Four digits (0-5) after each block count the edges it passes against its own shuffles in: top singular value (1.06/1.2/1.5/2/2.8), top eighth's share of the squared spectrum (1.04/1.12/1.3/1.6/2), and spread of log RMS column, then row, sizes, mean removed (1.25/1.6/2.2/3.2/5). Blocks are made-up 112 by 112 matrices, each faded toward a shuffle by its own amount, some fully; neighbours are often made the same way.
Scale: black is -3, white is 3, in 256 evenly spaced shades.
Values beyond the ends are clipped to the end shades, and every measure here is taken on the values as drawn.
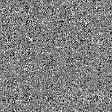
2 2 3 3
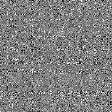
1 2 3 4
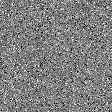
0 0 0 0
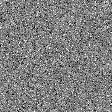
0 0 1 0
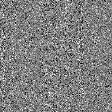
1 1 3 0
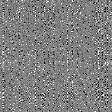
4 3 3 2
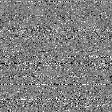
2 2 0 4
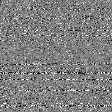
2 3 0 4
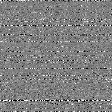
3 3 0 4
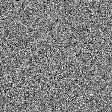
2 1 0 1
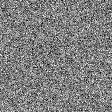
0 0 0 0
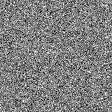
0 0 0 0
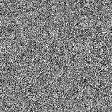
3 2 1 1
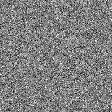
3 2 0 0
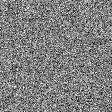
0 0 0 0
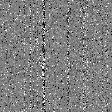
2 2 3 0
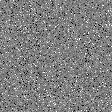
0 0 0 0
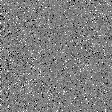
1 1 1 0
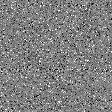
1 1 0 2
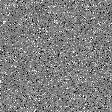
0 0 0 1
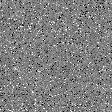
0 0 0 1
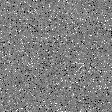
1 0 0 1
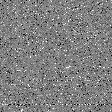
2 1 0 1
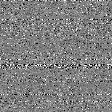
2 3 0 4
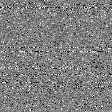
2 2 0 3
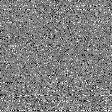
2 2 0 3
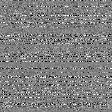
2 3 0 5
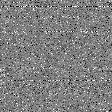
2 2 0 2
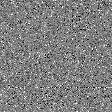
1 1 0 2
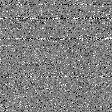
2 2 0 3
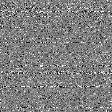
2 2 0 4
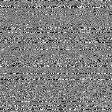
2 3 0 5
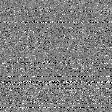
2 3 0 4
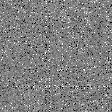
1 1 2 2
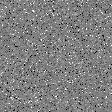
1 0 0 0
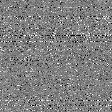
2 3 0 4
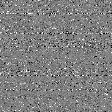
2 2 0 3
